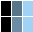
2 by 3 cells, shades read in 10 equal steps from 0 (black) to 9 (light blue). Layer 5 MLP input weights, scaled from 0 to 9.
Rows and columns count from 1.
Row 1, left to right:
0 5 9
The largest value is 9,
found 2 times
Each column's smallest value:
0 5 9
